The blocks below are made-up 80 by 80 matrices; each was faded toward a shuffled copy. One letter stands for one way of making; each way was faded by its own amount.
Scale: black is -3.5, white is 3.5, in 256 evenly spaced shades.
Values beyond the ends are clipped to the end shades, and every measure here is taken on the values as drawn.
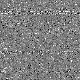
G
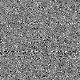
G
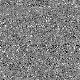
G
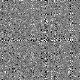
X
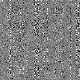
X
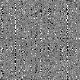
X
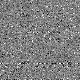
G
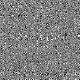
X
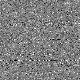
G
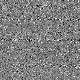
G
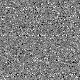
G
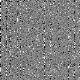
X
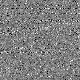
G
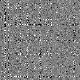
X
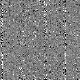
X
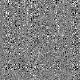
X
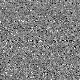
G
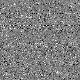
G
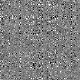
X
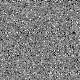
G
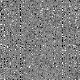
X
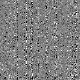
X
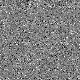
G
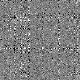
X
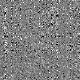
X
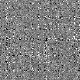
X
